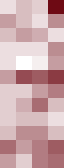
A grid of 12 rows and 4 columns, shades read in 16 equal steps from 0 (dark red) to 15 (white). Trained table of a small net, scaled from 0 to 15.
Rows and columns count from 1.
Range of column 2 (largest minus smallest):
11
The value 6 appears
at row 8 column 3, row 11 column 1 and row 12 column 4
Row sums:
36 41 43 47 51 21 40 39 47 38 27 34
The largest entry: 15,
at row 5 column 2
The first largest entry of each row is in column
1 3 4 1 2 1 1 1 4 1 2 2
